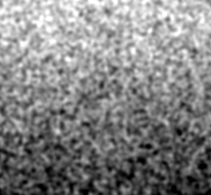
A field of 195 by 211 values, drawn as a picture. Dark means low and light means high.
Slope: up to the top. Grain: blotchy. Lone odd cells: none. Ninth with the lowest average: bottom right.
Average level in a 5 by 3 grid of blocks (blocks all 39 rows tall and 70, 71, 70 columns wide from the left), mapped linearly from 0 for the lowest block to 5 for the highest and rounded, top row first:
5 5 5 / 4 4 4 / 3 2 2 / 1 2 1 / 0 0 0
